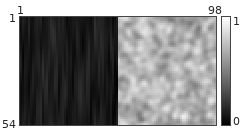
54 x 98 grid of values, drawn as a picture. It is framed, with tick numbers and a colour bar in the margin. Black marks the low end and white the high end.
The table splits into one row of 2 panels. Panel 1,1: very low, streaked downward, faint in contrast. Panel 1,2: high, blotchy.
